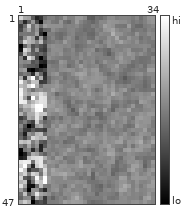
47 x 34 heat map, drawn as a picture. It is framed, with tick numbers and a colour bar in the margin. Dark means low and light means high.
Mirror symmetry: none. Histogram: heavy tails on both sides. Seam: vertical, 20% of the way across, the right part calmer. Slope: none. Ninth with the highest average: middle left.
